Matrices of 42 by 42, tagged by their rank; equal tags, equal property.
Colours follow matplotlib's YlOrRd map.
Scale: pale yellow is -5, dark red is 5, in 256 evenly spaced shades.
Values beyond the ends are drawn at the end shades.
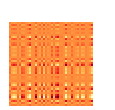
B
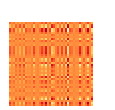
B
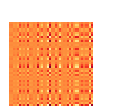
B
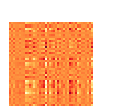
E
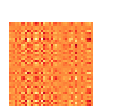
E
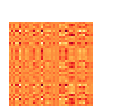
E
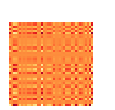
B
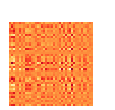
E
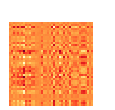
E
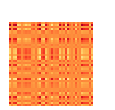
B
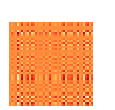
B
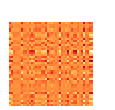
E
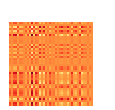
B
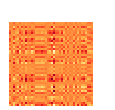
E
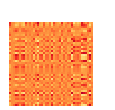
E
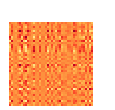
E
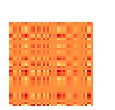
B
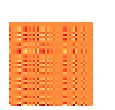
B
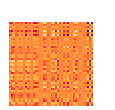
E
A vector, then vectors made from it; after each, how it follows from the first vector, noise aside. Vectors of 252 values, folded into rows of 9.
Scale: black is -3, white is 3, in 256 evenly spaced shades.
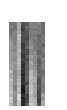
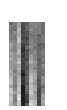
copied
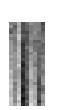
copied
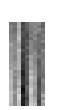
copied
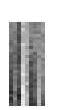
negated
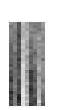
negated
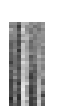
negated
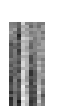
negated
